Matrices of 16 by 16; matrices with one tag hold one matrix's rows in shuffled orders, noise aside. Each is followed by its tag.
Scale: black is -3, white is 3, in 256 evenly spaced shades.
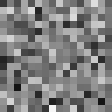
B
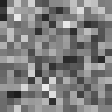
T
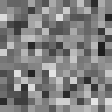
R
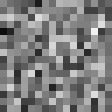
B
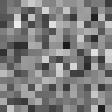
R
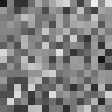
R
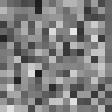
B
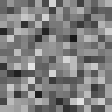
T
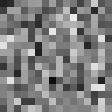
B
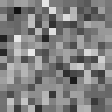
T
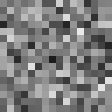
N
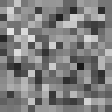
T
